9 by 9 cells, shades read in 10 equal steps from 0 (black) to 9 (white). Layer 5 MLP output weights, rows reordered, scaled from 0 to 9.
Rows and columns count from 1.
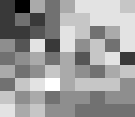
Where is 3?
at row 3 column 3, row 4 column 2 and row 5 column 6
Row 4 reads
5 3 8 2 8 5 7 4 8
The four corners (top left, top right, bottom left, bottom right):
2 7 8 4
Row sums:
49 50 44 50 45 50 60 46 47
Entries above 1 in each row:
8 9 9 9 9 9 9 9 9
